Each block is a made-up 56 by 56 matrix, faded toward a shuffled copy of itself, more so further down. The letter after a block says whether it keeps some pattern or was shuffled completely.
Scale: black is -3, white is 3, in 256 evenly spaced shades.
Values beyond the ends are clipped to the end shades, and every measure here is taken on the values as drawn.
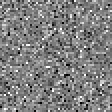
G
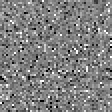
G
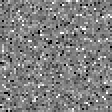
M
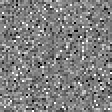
M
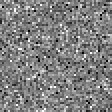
G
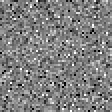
G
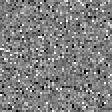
M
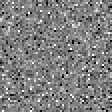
G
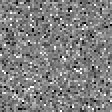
M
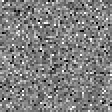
G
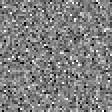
M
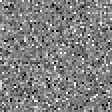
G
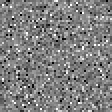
M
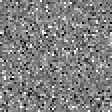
G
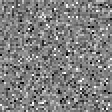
M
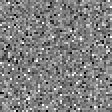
M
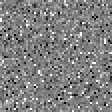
M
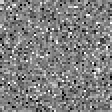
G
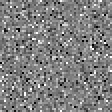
G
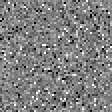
M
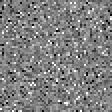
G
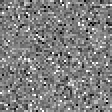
M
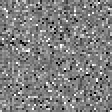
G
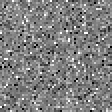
M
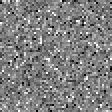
M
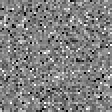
G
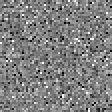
G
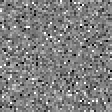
M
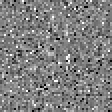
M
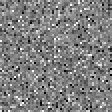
M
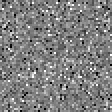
G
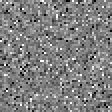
G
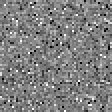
G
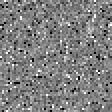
G
